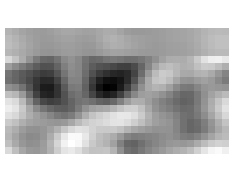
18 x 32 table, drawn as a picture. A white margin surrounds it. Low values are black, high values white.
Seam: horizontal, 20% of the way down, the top part calmer. Average level on the scale: 60%. Roughest part: centre.
